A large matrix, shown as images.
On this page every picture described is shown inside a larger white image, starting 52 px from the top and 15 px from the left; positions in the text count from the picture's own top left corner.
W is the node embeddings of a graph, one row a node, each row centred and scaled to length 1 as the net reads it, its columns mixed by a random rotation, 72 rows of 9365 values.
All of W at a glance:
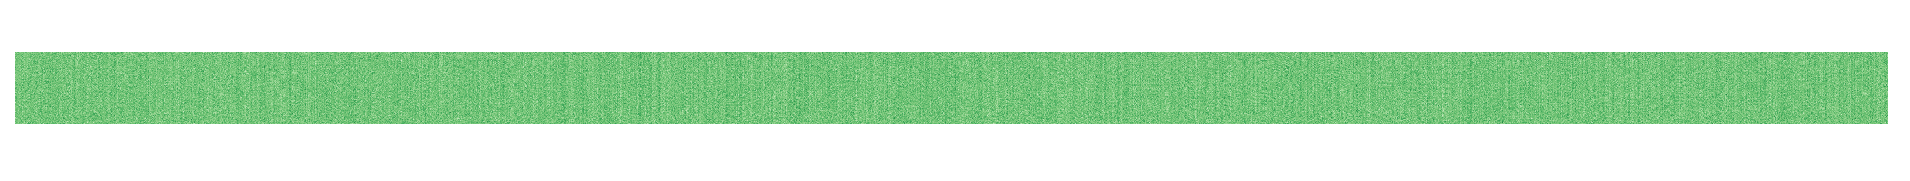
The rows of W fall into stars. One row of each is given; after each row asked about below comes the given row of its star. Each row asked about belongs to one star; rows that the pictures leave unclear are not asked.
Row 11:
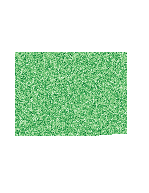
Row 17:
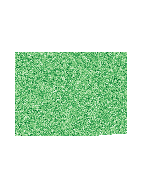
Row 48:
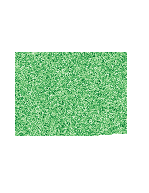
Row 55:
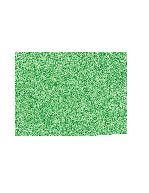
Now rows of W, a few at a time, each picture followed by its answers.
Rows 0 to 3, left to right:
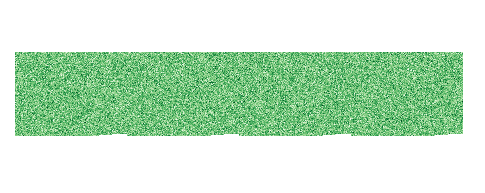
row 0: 55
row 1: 55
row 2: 17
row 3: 11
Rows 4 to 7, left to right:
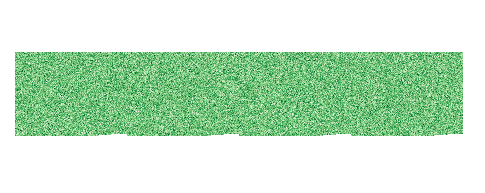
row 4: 17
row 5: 11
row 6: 17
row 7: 55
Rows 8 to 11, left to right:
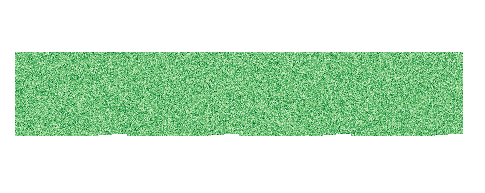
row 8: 48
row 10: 17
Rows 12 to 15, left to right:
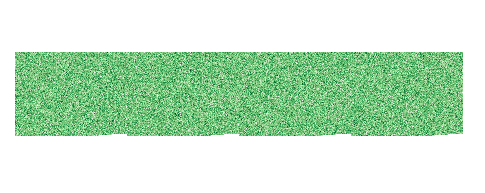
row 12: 17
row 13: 55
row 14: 48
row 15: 48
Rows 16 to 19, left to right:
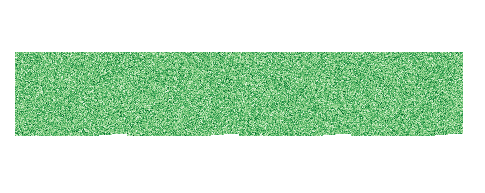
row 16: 11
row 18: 55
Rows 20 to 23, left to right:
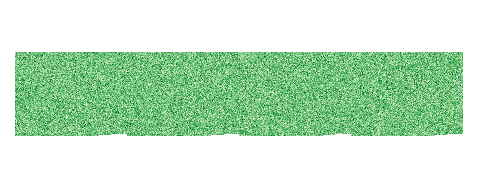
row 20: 48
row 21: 48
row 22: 11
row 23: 55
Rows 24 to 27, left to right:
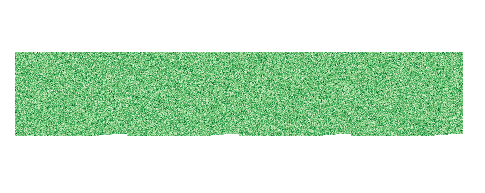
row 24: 55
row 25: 55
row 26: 11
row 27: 48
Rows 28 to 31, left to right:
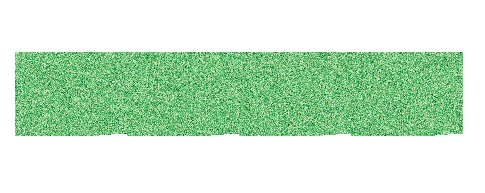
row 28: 55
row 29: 11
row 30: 48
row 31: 11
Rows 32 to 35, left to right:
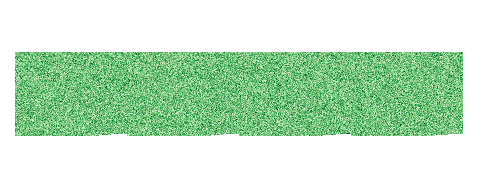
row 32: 17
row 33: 17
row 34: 55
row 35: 48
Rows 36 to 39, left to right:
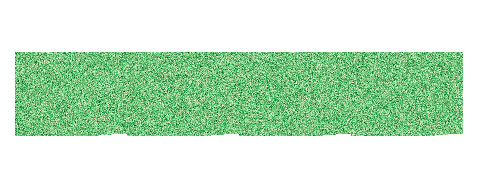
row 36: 48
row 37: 48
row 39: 17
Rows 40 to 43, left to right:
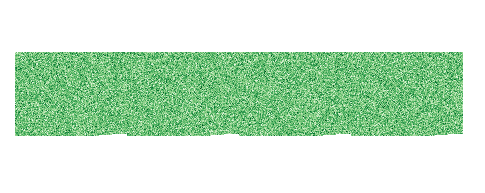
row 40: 55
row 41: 48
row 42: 55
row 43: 55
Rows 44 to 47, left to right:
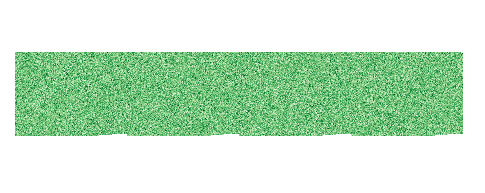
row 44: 17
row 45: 48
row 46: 17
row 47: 11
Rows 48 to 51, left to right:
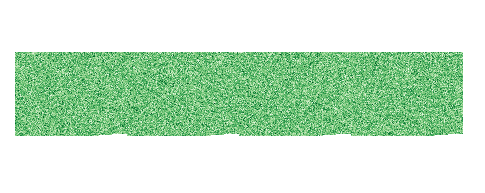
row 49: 48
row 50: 55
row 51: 11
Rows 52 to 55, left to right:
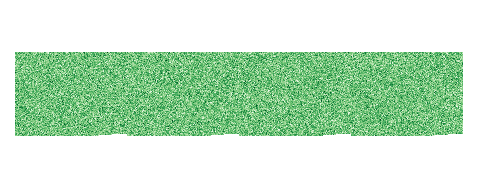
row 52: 48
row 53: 55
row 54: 11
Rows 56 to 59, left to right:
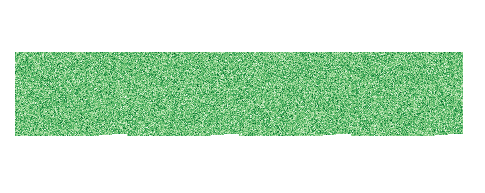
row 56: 55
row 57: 55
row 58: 17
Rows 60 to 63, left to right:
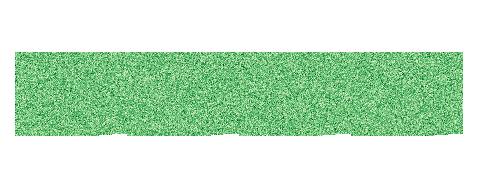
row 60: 11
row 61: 11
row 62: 55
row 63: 55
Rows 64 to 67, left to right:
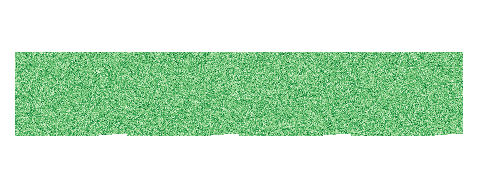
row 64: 17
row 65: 11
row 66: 11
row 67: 48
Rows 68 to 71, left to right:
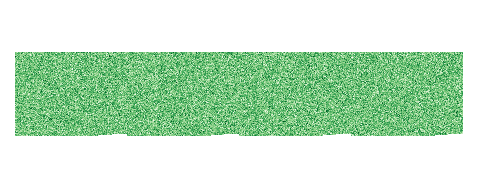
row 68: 55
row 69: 48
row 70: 17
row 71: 11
